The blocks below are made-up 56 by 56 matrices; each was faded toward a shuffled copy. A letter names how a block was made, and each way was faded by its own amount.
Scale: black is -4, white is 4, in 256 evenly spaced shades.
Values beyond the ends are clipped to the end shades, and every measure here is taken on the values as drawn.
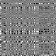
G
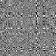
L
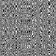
L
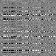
G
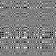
G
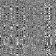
L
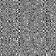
L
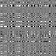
G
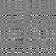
G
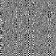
L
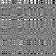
G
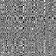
L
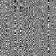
L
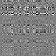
G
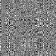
L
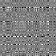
G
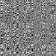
L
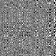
L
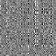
L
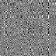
L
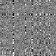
L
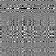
G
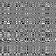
G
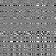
G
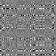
G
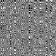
L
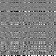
G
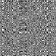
L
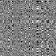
L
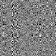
L
